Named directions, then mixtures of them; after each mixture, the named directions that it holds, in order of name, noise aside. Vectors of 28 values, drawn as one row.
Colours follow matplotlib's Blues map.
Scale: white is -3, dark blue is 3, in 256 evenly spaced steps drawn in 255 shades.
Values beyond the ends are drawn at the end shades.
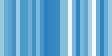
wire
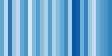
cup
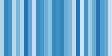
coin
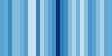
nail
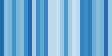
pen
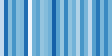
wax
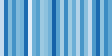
wax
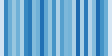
coin, nail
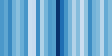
nail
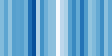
nail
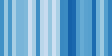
cup, wire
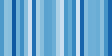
coin, wax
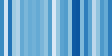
cup, wax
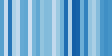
cup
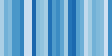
coin, pen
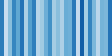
coin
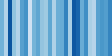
cup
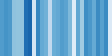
coin, pen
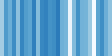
wire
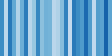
cup, pen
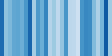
pen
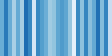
coin, pen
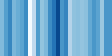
nail, wax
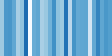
cup, wax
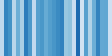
coin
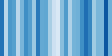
cup, pen
